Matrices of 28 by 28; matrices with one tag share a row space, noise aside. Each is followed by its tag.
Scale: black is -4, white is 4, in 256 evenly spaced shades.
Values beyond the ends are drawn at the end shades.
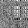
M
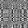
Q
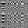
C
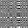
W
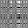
W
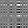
W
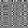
Q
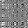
C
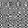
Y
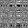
W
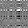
W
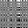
W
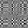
Q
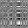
W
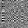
C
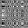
C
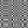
Q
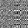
M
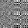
M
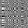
C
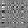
C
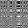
W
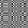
Q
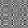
Q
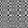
Y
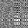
M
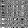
C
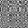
Y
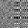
M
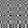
Y
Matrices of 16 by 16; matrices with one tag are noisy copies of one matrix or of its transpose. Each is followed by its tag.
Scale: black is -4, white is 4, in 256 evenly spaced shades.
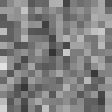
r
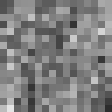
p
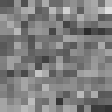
p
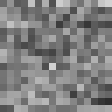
r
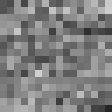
p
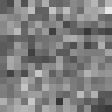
p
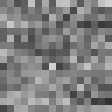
r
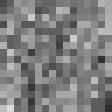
p
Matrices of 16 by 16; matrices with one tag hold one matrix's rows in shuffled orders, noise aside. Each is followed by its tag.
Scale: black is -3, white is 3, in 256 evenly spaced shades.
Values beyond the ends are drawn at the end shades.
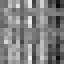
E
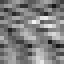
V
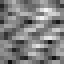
V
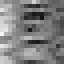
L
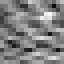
V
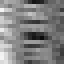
L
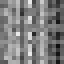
E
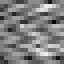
V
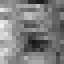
L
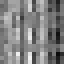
E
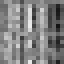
E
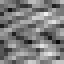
V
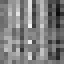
E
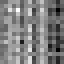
E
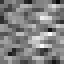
V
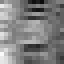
L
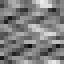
V
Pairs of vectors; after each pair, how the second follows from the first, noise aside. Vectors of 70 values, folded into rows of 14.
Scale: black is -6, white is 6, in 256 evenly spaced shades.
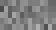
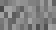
sign-scrambled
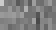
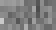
wrapped around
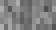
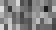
scaled up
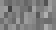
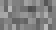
sign-scrambled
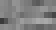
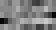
scaled up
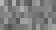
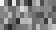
scaled up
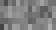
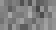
wrapped around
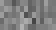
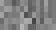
copied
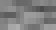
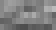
wrapped around
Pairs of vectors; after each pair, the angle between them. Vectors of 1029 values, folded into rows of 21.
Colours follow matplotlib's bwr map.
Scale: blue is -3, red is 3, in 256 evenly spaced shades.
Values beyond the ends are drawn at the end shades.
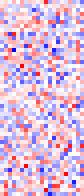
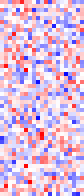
partly aligned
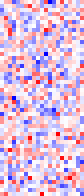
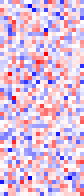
nearly opposite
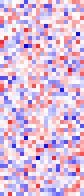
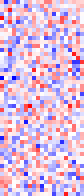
partly aligned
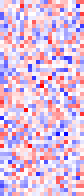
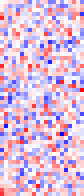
partly opposed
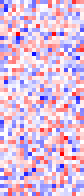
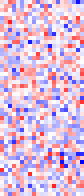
partly opposed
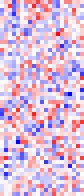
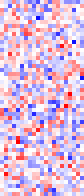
nearly opposite
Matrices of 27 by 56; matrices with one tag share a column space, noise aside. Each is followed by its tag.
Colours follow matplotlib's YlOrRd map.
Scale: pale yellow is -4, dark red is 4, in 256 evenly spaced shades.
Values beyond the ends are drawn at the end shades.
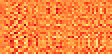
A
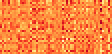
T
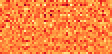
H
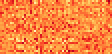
T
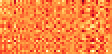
T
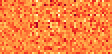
H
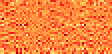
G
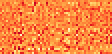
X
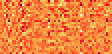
H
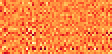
X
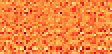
X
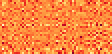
G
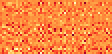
X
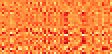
X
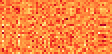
A
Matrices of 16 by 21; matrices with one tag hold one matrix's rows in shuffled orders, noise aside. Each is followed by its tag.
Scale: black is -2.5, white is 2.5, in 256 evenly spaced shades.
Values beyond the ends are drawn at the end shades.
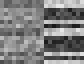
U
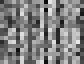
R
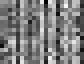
R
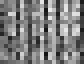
R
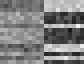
U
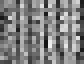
R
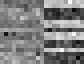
U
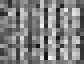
R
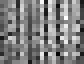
R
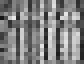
R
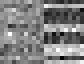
U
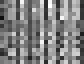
R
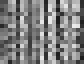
R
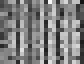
R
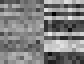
U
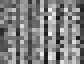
R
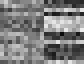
U
